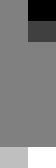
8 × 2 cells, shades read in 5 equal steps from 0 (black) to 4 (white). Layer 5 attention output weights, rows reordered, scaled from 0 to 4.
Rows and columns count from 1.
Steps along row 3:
same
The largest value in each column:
3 4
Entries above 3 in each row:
0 0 0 0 0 0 0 1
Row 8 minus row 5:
1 2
